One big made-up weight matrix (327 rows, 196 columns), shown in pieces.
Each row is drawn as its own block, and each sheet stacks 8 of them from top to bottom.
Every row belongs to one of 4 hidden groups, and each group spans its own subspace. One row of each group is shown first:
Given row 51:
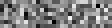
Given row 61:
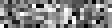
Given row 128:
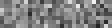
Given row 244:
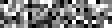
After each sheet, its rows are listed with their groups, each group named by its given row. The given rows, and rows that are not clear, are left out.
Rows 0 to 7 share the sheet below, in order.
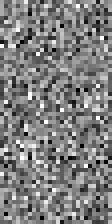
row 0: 128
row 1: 61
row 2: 51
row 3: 128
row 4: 51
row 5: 128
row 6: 51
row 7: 128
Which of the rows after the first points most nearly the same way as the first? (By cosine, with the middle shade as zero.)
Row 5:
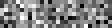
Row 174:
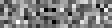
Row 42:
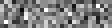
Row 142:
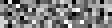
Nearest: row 174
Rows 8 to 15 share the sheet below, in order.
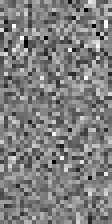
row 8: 244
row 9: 51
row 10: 128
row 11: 244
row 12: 51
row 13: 244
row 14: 244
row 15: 244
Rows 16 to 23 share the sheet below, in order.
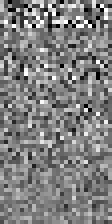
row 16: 244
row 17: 128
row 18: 51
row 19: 244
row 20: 128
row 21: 244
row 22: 128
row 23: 61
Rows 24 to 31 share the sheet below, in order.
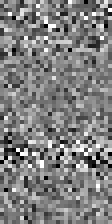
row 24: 51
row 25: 51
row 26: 244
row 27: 61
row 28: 128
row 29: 244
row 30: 51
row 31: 61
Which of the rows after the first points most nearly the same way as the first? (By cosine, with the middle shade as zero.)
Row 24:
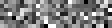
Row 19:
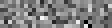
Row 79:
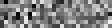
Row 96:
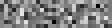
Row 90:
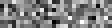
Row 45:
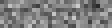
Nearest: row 96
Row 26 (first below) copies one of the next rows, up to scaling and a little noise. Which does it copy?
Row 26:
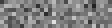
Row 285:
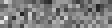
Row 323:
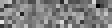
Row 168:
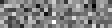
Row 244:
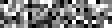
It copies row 168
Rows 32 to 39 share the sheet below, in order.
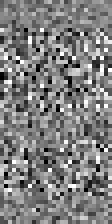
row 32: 51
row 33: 128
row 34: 61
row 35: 128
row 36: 128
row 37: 51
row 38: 128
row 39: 51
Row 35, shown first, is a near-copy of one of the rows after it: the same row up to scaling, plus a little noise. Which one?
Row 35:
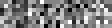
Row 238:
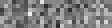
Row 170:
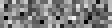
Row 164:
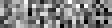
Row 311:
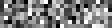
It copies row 238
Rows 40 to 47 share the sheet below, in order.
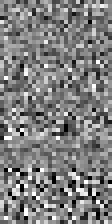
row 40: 61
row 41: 244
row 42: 51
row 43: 244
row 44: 61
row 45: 244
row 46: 61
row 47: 51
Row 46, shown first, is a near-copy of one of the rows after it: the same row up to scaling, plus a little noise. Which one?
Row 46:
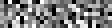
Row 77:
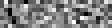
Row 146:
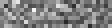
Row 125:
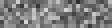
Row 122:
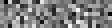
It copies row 122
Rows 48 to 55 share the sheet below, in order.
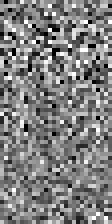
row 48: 244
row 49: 51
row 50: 128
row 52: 51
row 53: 128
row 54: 51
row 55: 244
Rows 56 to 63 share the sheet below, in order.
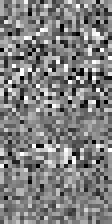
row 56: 128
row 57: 244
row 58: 61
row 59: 51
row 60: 128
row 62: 128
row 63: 61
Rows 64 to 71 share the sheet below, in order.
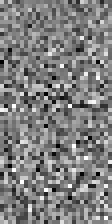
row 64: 244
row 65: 244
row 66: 51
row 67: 51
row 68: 244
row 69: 61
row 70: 51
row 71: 128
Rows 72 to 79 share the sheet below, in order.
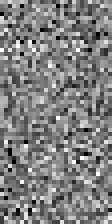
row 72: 61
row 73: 244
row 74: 61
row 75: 61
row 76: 61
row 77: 61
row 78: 244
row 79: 244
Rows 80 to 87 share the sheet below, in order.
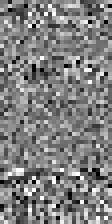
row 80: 244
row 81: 61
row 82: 61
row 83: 128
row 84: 51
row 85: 51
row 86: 244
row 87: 128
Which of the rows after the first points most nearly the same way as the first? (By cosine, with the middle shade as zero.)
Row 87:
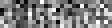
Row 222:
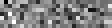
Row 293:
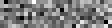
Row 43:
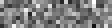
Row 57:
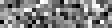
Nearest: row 222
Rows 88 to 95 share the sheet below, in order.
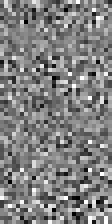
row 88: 61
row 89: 61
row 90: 51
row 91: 61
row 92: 51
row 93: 61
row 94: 61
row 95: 244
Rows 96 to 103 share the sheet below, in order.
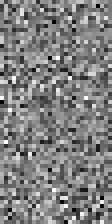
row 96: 51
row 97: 61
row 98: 51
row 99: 61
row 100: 128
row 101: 244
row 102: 51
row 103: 61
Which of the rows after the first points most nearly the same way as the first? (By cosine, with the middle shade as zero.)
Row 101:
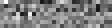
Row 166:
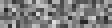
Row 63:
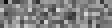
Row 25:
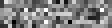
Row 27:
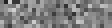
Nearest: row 166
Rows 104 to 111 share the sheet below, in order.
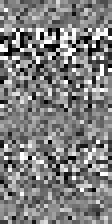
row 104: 61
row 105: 61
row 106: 61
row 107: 61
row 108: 244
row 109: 128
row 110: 61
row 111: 51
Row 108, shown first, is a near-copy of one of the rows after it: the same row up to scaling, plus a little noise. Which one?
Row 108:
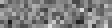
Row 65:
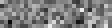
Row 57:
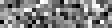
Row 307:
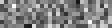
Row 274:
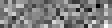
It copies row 65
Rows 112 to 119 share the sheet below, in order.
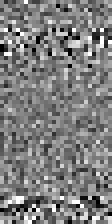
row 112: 61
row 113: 61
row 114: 61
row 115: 244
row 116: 51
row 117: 128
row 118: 51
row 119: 244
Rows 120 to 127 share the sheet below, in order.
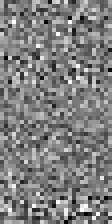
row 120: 51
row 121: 61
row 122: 61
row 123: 51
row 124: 51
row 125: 61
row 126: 61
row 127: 61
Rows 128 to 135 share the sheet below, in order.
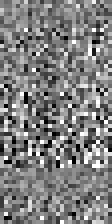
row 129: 61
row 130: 51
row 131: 51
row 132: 51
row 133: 128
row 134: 128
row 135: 128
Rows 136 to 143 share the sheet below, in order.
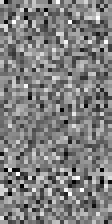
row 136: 51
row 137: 244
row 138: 51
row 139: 128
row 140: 61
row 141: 61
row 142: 61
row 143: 244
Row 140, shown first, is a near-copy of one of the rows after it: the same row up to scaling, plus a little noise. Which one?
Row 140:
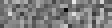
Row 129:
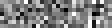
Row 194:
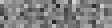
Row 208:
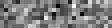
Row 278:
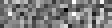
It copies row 278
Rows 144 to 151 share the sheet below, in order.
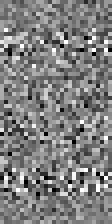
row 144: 51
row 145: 244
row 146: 61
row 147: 128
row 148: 244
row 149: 61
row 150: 51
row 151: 61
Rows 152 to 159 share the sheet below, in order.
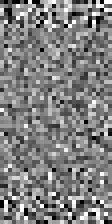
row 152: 61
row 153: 128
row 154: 51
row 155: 244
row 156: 244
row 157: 61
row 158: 61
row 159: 51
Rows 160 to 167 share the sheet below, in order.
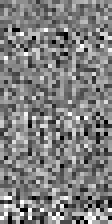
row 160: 51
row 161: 61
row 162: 61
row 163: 51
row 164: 128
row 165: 128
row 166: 51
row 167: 244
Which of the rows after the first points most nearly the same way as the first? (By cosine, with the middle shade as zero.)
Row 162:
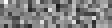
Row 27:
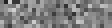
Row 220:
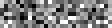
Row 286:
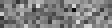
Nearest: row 220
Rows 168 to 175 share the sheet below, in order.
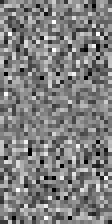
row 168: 244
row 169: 51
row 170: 128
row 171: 51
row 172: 51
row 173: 128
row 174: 51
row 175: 51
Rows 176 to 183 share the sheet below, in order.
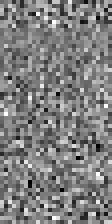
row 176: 51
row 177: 128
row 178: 128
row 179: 128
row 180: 61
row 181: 244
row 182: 244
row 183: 51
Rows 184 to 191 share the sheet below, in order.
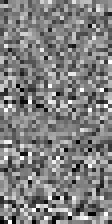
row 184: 244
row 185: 128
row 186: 128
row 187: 128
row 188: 61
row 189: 244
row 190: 61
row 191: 51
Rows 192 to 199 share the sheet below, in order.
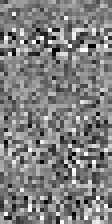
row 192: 244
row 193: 51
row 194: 61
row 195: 61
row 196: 128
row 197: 61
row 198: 61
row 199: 128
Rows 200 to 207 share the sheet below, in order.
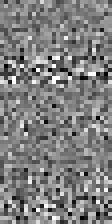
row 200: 244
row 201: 61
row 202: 51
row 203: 244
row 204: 51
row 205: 61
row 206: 128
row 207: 51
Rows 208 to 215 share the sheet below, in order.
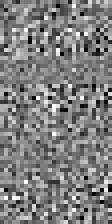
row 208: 61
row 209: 128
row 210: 61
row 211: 51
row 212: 51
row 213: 51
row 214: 244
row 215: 61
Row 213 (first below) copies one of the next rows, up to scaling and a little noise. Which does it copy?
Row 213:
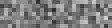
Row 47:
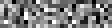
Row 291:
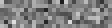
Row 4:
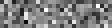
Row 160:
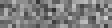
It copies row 160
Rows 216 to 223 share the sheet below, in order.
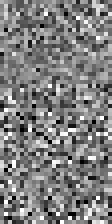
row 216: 244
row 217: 244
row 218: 51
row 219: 61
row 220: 128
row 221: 51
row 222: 61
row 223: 128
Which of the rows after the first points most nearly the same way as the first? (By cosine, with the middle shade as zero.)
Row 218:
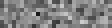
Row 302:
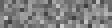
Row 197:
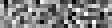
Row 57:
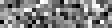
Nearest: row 302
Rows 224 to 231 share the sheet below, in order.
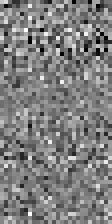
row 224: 244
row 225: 128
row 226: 128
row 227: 61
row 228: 128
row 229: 128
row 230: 51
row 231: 128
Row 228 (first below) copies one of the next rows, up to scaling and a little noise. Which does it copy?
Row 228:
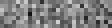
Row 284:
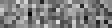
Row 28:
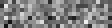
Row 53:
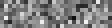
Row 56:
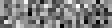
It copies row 284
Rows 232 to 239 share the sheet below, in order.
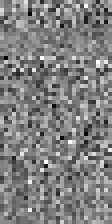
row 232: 128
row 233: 61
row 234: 244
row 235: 51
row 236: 128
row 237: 51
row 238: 128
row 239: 128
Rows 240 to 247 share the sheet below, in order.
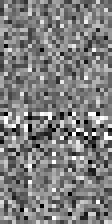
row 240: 128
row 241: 128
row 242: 128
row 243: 51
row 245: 244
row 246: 244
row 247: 51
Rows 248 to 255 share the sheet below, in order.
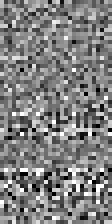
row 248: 51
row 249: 61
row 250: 61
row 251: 244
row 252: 61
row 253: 51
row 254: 61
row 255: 51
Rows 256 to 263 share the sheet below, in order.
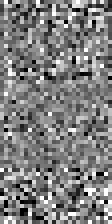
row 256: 61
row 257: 128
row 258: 61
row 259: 244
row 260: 128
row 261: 51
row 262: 244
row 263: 128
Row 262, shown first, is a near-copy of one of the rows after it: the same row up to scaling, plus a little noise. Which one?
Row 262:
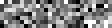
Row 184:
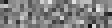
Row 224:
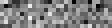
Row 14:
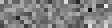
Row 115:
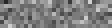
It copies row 14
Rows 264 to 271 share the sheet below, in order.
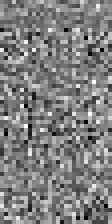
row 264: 244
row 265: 244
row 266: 244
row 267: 61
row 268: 244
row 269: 128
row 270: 244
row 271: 128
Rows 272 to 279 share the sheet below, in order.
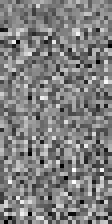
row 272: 61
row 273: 244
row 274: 244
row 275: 128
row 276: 61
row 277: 128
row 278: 61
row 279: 128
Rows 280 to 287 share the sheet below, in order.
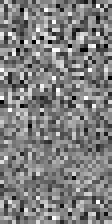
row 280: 51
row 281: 51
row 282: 244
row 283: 61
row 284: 128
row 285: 244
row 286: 61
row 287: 51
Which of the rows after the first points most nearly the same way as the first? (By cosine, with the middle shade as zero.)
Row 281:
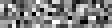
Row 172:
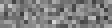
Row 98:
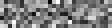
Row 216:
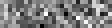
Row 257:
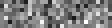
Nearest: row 172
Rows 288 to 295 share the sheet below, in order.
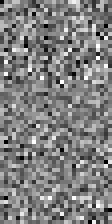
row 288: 244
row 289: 51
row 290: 128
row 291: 51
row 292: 51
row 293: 244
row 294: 51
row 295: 244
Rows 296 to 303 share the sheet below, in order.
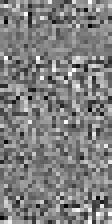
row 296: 244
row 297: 61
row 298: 61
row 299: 244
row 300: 61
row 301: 244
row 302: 128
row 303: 61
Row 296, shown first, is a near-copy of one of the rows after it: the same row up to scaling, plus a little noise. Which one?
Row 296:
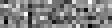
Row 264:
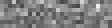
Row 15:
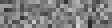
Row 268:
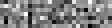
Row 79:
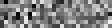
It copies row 268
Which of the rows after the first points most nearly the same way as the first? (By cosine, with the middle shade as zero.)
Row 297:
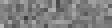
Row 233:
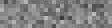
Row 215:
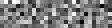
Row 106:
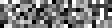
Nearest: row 215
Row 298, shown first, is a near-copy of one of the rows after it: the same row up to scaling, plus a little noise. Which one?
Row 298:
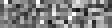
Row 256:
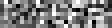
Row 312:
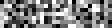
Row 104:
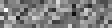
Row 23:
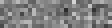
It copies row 256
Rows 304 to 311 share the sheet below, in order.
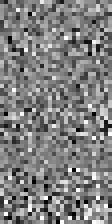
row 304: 244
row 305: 61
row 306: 51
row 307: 244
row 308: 244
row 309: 61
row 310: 61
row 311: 128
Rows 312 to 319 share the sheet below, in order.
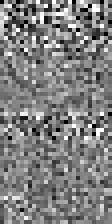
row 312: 61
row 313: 61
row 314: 61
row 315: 61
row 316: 61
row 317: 51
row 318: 244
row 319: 61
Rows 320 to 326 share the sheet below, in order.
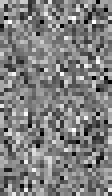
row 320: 128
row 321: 61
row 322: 244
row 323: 244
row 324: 128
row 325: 61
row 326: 244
